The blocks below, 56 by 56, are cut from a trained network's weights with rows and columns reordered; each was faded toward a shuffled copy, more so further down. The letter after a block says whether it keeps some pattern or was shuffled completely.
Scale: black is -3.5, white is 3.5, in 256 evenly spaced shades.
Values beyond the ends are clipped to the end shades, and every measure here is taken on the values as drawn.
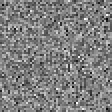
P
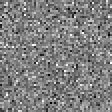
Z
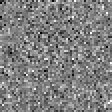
Z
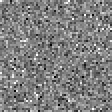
P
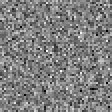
Z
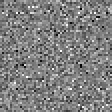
Z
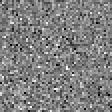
Z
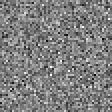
P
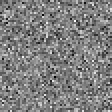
P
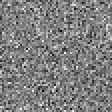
Z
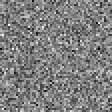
Z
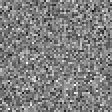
P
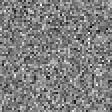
Z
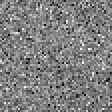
P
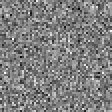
Z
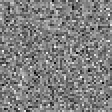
P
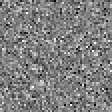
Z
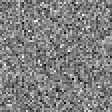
Z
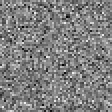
Z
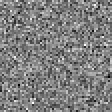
P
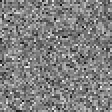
P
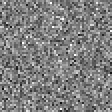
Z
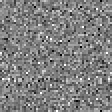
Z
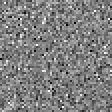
P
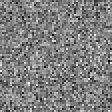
P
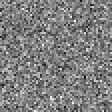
P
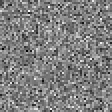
P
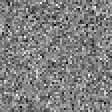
P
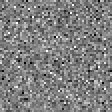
Z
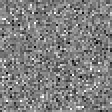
Z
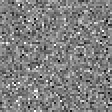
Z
